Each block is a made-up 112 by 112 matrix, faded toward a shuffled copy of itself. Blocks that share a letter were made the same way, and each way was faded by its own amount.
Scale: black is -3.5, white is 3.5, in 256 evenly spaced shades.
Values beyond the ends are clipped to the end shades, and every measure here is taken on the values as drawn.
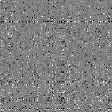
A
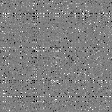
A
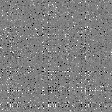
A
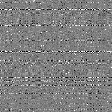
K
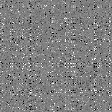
A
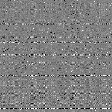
K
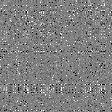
A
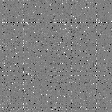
A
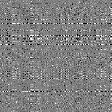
K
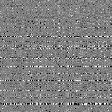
K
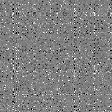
A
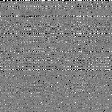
K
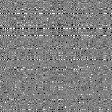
K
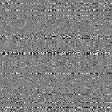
K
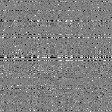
K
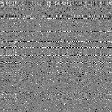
K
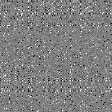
A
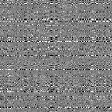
K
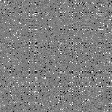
A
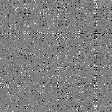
A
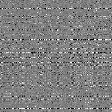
K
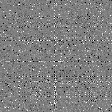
A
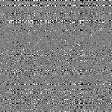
K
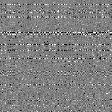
K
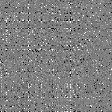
A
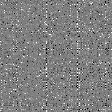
A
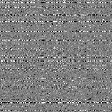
K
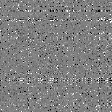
A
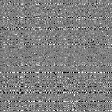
K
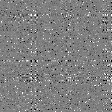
A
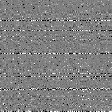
K
